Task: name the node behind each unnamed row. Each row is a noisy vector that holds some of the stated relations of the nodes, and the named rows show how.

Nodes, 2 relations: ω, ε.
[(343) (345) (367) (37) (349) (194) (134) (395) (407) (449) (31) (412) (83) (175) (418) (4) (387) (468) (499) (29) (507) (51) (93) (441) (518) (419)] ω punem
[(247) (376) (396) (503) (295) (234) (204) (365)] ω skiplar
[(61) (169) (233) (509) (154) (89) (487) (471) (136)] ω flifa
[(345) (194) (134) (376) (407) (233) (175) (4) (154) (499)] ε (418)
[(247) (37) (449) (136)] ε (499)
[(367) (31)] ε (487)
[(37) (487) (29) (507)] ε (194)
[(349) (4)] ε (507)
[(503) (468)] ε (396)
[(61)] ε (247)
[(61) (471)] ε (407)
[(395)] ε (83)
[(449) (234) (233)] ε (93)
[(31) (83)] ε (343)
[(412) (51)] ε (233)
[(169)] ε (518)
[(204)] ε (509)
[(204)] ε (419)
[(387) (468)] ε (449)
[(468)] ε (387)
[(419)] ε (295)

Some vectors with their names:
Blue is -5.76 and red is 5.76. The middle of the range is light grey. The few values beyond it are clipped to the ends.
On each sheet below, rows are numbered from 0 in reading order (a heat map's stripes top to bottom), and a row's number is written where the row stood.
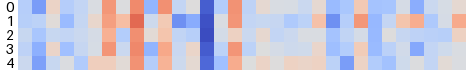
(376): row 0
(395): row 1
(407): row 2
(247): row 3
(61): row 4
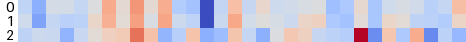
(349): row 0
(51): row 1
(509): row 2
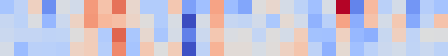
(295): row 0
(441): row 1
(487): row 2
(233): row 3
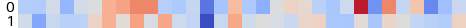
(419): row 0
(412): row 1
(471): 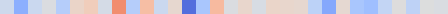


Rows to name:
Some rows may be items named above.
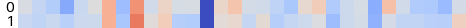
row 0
(93)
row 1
(194)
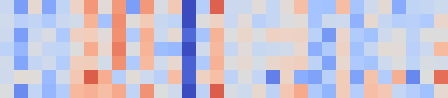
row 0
(234)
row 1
(499)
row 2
(61)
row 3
(367)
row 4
(136)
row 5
(518)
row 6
(468)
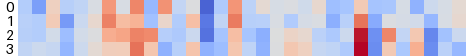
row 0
(376)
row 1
(365)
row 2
(419)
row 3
(509)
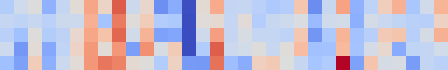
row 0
(83)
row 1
(194)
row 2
(31)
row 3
(234)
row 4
(204)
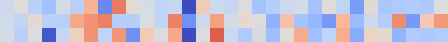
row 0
(418)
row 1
(169)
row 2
(396)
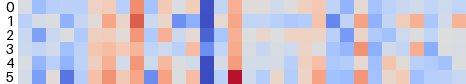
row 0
(233)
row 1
(83)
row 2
(61)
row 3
(89)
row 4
(387)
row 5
(503)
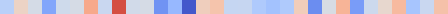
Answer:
(343)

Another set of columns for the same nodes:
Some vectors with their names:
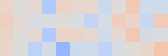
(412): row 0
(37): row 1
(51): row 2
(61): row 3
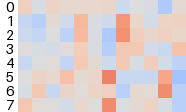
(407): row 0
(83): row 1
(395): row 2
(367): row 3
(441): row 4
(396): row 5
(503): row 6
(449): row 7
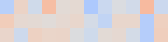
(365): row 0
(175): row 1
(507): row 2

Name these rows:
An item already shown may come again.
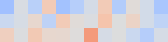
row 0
(509)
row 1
(441)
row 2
(499)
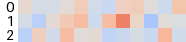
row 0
(367)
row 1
(343)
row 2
(365)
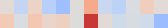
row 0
(233)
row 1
(93)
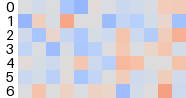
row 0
(136)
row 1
(295)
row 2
(487)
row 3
(169)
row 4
(31)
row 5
(89)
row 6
(234)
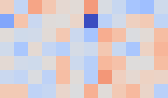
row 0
(418)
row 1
(204)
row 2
(31)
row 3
(487)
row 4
(31)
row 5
(395)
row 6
(468)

